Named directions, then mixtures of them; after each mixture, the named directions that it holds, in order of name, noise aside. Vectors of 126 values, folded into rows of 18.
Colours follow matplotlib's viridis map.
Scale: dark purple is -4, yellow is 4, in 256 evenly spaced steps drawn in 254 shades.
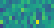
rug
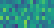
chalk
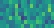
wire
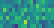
chalk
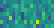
rug, wire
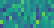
chalk, rug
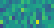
rug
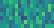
wire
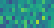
chalk, rug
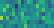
chalk, wire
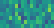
wire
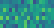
chalk
